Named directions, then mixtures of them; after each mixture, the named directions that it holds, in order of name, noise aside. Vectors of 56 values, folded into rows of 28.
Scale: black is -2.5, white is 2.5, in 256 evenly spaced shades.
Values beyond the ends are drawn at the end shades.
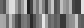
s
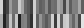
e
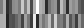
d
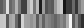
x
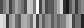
d, x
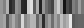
s, x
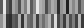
d, e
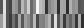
d, e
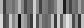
e, x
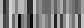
e, s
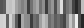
s, x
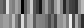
d, x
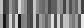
e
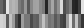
s, x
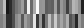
d, s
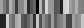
d, x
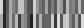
e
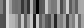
d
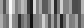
e, s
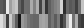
s, x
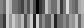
d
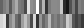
d, x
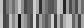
e, x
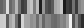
x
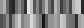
s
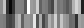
d, s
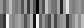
d, x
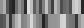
s
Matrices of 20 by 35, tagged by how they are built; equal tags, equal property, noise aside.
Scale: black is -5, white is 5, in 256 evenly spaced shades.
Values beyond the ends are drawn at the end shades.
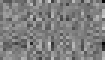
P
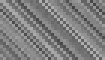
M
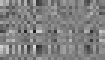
P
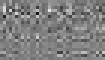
P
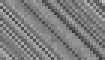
M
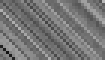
M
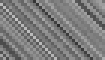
M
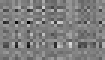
P
